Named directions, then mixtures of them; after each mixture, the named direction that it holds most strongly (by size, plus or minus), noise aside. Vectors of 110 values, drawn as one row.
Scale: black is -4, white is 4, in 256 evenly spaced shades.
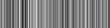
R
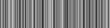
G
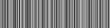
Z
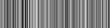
R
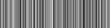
G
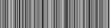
G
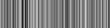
R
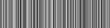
Z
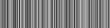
Z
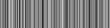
G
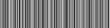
Z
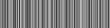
Z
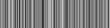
G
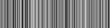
Z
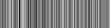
R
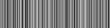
Z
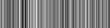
R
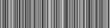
G
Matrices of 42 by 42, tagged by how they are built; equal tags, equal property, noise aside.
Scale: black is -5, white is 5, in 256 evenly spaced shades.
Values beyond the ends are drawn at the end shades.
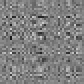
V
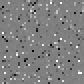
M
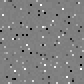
M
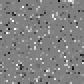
M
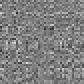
V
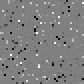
M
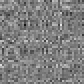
V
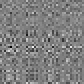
V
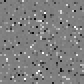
M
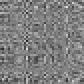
V
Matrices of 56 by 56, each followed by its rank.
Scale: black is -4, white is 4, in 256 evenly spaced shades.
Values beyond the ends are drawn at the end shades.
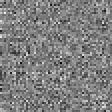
ten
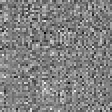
ten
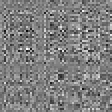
five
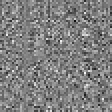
ten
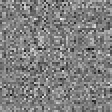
ten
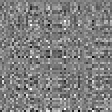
five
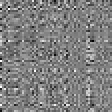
five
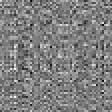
five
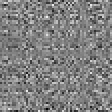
five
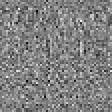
ten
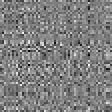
five
